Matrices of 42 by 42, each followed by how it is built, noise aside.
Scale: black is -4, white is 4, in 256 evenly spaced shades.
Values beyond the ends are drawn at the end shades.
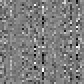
uneven columns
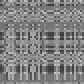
blocks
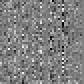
uneven columns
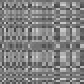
blocks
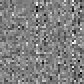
uneven columns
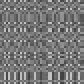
blocks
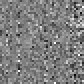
uneven columns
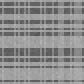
blocks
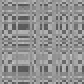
blocks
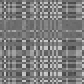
blocks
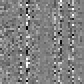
uneven columns
